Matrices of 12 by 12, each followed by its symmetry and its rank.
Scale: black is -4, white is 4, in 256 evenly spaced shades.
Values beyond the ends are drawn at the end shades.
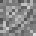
symmetric, full rank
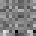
neither, rank two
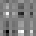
neither, rank one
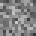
neither, full rank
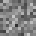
neither, full rank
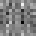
neither, rank two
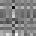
neither, rank two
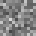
neither, full rank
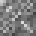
symmetric, full rank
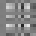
neither, rank one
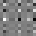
neither, rank one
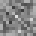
symmetric, full rank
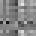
neither, rank two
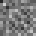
symmetric, full rank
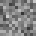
neither, full rank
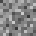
symmetric, full rank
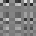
neither, rank one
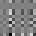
neither, rank one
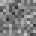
neither, full rank
